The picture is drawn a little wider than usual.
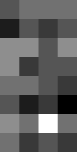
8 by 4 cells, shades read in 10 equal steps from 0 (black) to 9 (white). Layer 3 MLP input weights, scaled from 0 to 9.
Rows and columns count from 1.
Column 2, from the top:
4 3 5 2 4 1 4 2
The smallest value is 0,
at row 6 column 4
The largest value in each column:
5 5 9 5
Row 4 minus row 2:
4 -1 1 0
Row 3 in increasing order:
3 5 5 5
